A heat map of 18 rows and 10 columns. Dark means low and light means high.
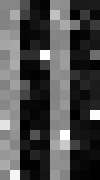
The bottom right is the calmest part. Stripes running up and down repeat 2 times from left to right. Overall the values sit about 30% of the way up the scale. The bottom left is the roughest part.
